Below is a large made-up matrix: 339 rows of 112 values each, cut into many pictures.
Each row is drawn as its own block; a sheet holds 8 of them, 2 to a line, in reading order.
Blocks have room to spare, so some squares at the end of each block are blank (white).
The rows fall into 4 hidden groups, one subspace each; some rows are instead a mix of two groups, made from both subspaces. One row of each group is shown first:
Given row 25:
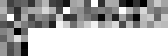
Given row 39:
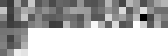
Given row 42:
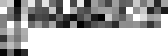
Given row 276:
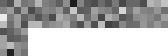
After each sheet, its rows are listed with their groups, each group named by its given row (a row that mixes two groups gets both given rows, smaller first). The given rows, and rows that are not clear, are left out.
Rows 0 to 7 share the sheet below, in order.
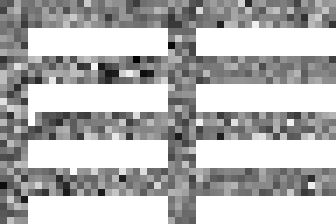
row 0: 42
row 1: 25 and 42
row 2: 42
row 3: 25 and 276
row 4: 39
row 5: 25 and 39
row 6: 276
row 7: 39
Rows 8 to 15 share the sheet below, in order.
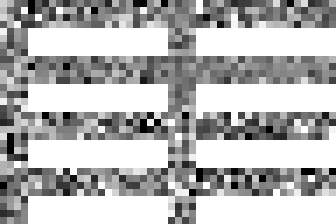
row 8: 25
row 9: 39 and 276
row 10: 25
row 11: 39
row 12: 42
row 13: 42
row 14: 42 and 276
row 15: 25
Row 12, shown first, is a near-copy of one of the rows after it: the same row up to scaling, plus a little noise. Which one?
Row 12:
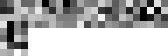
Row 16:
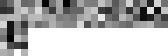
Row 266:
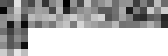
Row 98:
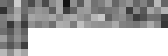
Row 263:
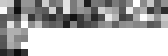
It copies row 16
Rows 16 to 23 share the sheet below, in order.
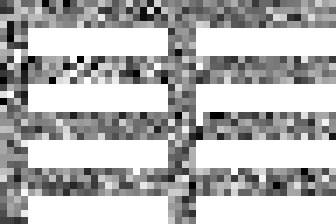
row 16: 42
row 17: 42 and 276
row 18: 42
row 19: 39
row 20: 276
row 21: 39
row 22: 42
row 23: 39 and 42
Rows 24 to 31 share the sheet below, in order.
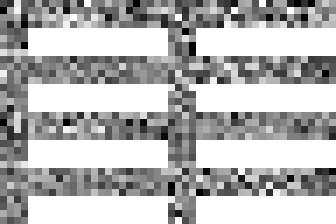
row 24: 42
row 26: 276
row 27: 276
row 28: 25 and 42
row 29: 42
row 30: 25
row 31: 276
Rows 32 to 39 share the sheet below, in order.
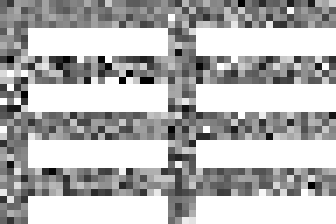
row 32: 25 and 42
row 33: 276
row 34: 25
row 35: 39 and 42
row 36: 276
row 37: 25 and 276
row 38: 39 and 276
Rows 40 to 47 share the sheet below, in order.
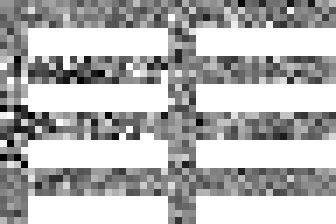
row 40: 25 and 276
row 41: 276
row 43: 25
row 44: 25
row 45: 39 and 42
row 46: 39
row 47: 276
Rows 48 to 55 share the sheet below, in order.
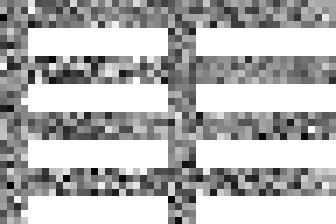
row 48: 39 and 276
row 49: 276
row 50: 39 and 42
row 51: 42
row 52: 42 and 276
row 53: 39
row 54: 25
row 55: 276
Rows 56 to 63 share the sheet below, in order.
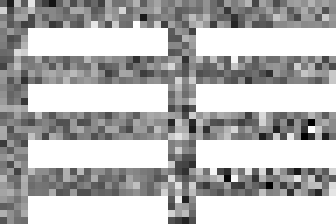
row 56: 39
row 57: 42 and 276
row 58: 42
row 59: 42
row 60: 276
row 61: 39
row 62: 42
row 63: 25 and 42
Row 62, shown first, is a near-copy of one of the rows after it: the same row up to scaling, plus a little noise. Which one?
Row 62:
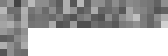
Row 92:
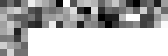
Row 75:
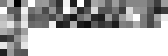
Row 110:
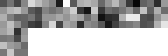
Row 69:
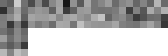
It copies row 75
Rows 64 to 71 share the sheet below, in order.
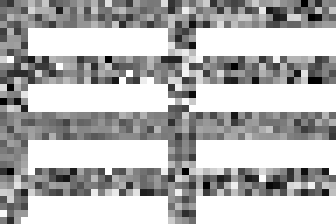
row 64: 25
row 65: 42
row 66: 25
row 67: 25
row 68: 25 and 276
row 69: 42
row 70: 25 and 39
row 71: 39 and 42
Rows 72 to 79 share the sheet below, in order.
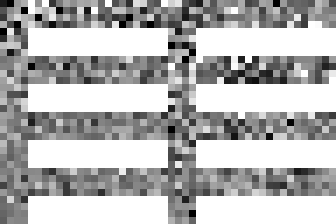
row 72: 25
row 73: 25
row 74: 25
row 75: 42
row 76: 25
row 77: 276
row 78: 39 and 276
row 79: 25 and 42
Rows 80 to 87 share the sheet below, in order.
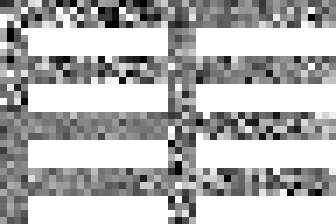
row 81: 39
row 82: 25
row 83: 39 and 42
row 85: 276
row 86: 25 and 39
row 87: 25
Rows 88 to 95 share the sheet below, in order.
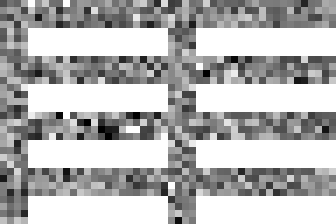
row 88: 25 and 42
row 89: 42 and 276
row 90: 42 and 276
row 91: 39 and 276
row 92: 42
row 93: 276
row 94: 42
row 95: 276
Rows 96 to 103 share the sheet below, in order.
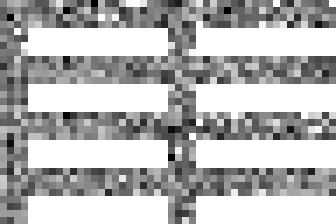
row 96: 25 and 42
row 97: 25 and 39
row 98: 42
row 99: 276
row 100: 42 and 276
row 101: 25 and 42
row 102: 39 and 276
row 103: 25 and 39
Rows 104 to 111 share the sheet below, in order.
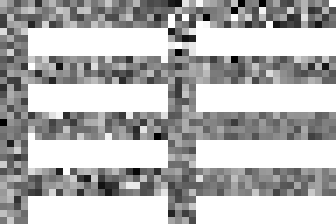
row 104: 276
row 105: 25 and 276
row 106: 25
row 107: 42
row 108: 39 and 42
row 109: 25
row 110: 42
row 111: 25
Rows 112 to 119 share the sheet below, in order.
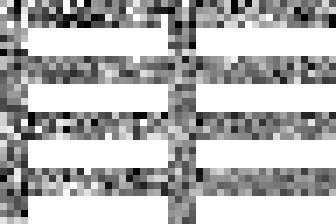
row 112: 42
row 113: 42
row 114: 42
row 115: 39
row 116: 25
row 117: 25
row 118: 42
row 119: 39
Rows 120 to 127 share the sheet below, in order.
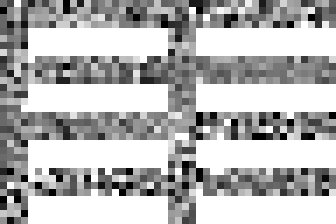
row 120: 42
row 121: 39
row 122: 25
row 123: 39
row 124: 276
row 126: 25
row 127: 39
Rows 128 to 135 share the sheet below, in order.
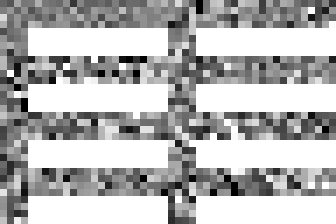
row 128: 276
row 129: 39
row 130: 25
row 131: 25
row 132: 42
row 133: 276
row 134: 39 and 42
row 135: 42 and 276
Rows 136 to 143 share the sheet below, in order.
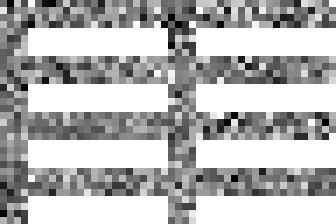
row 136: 39
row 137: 25
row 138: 276
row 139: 42 and 276
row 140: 42
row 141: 39
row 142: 25
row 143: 25
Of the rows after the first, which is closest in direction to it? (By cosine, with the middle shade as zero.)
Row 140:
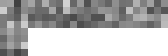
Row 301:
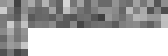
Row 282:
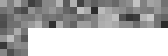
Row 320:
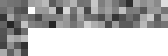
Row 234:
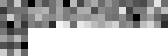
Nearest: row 301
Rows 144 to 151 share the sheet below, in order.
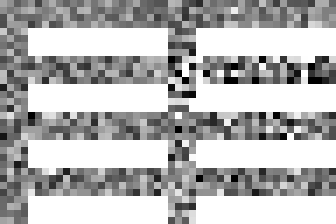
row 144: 276
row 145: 25
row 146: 276
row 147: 25
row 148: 39 and 42
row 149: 25
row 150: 39
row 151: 25
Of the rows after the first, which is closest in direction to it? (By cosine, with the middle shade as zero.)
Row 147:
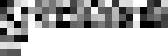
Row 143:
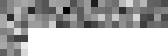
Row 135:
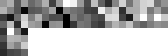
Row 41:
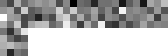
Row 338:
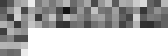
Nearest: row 338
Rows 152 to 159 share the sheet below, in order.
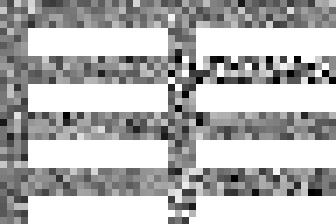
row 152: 39
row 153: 276
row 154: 25 and 42
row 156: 42
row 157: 39
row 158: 25 and 276
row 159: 25
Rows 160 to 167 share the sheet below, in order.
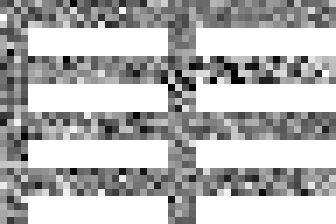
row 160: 276
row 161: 39
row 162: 42
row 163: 276
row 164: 42
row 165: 276
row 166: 276
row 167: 39 and 276
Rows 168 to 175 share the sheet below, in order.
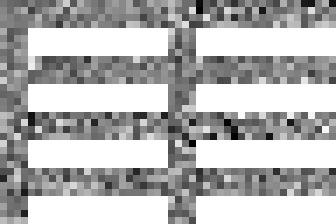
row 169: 25
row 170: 39 and 42
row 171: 39
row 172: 25
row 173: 276
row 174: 42
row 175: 25
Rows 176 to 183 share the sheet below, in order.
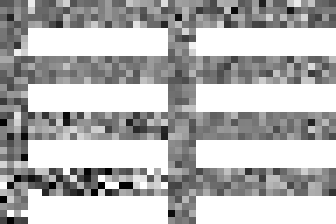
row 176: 25 and 39
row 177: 25
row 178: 25
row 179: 39
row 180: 42
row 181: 39
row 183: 25 and 42
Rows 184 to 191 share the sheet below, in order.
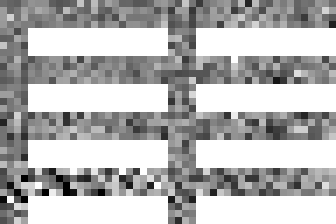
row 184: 25 and 42
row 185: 42
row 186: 42
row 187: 25 and 42
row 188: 42
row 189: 42
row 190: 276
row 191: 276
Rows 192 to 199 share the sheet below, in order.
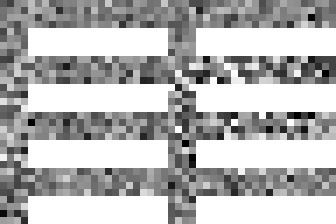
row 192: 25
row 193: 39
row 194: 25
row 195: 276
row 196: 25
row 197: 25
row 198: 25
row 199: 276
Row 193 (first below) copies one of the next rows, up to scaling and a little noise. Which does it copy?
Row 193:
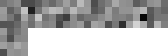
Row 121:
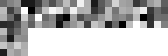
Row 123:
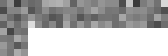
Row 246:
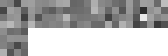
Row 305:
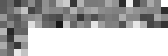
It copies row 121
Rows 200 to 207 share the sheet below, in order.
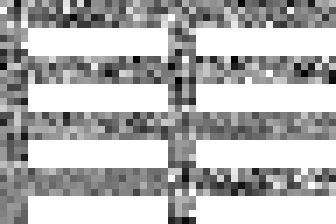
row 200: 42
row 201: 276
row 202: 39 and 42
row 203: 42
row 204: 42
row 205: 42
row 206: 39
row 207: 42
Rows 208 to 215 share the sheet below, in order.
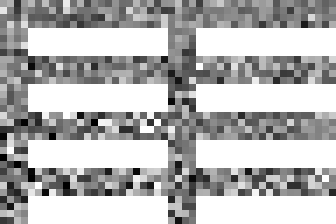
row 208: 42
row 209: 39
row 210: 25
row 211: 25
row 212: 42
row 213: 276
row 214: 39 and 276
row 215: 42 and 276
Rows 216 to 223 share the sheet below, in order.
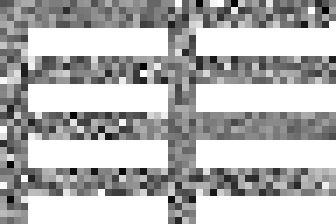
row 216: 25
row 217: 39
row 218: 39
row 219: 25 and 42
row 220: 276
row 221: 25 and 42
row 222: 39 and 276
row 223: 276
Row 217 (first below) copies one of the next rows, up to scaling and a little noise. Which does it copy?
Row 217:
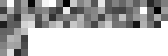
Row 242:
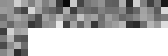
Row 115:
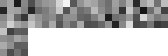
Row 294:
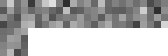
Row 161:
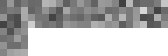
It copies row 294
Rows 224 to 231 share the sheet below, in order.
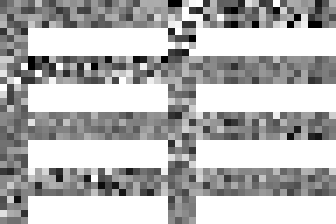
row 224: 276
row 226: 25
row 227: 25
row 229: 25
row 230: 25 and 42
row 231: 25
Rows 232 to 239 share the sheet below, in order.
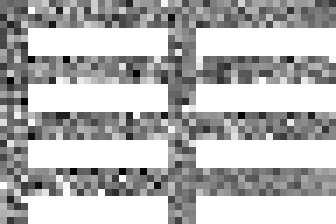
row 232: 25
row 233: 276
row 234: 25 and 42
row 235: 39
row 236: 39
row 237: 276
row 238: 276
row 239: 276
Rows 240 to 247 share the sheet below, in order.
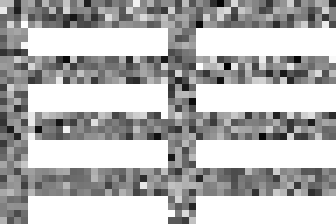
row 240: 42
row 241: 39
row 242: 39
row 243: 25
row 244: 25 and 39
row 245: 25 and 39
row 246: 39
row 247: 25
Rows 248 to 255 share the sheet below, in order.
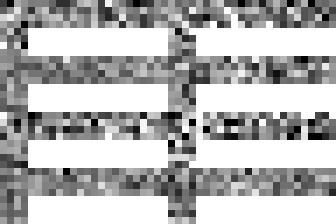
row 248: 25 and 42
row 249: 276
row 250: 42 and 276
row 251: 42
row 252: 25 and 42
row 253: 25
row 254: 42
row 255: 25 and 42
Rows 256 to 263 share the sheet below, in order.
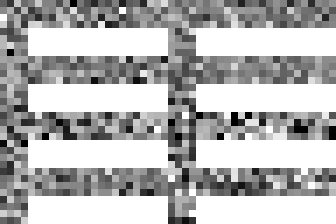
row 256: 276
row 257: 276
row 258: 39
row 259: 25
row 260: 276
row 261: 42
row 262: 25
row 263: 42
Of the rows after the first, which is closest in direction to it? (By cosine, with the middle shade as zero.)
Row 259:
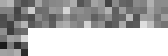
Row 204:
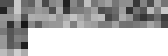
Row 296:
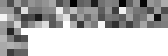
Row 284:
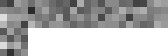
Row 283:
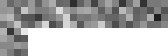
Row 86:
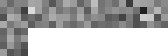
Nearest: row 86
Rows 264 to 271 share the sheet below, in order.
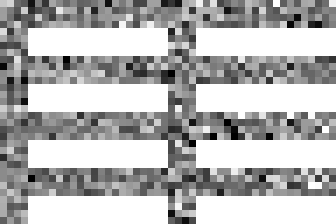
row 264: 25
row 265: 25
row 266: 42
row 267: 276
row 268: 42
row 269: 276
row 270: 25
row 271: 42
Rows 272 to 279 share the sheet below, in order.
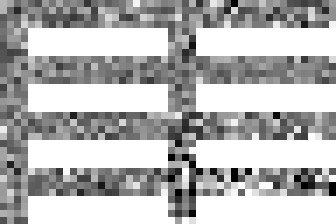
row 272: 42
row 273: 25 and 39
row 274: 25
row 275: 39
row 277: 25
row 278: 42
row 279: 42
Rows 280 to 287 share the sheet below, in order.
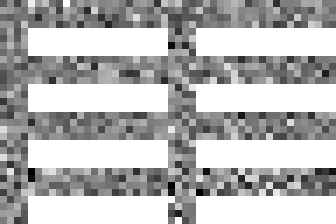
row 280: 25 and 42
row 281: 25
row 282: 42
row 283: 276
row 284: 25 and 276
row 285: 276
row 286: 39
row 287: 276
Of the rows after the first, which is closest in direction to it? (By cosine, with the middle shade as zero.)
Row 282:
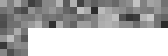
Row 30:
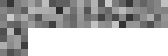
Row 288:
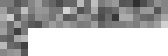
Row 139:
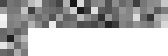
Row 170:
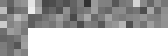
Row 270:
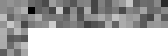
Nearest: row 30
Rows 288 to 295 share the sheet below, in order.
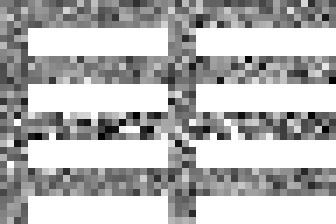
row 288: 25 and 42
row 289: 39 and 276
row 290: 25 and 42
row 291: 42
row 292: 42 and 276
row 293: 276
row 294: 39
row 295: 42
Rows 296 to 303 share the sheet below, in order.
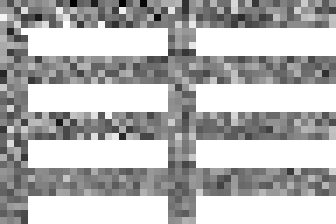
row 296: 276
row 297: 42
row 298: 276
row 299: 276
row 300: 25 and 276
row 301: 42
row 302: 25
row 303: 39
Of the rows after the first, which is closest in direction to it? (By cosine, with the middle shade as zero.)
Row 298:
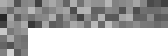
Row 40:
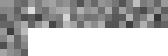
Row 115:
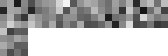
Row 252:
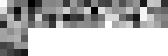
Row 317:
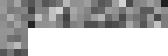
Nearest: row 40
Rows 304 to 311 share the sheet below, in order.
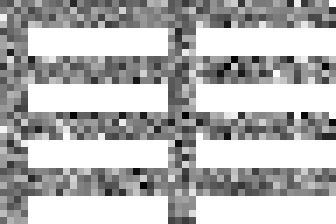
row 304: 276
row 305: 39
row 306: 39
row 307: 39 and 42
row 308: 276
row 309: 39
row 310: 39 and 42
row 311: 42
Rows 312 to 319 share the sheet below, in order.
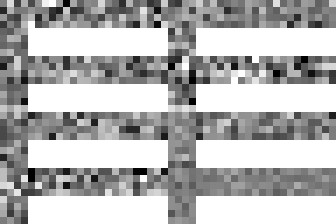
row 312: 39
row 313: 25
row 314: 42
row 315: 42
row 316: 42
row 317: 39
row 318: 25
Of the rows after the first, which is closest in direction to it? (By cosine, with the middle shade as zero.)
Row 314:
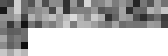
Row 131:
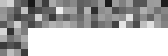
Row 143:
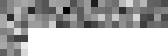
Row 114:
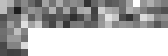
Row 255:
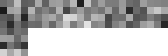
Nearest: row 255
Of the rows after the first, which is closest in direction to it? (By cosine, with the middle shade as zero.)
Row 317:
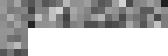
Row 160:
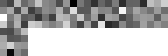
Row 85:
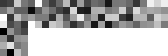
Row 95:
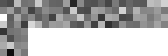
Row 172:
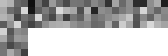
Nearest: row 172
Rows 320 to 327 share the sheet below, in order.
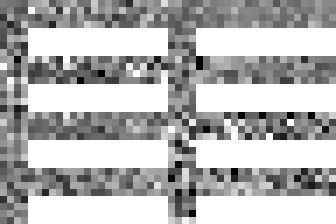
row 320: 25
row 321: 25
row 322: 42
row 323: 39
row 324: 42
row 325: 276
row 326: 276
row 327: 42
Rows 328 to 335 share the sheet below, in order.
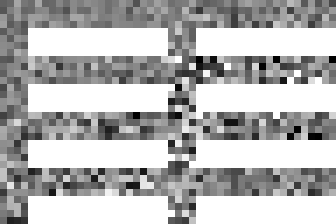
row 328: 42 and 276
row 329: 25 and 276
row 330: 25
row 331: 25
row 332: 42
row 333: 25
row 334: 25 and 42
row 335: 25
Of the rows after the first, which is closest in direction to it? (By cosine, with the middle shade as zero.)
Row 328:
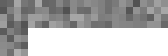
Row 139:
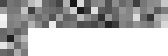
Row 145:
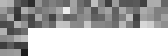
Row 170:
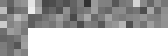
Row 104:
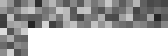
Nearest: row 139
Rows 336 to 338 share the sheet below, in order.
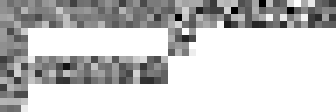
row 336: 276
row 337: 25
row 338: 25
